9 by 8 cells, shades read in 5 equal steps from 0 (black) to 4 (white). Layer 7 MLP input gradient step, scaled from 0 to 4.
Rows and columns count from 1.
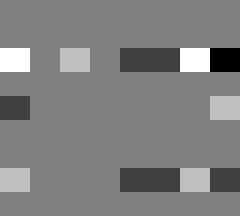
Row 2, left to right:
2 2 2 2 2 2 2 2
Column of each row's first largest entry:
1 1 1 1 8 1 1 1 1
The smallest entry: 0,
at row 3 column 8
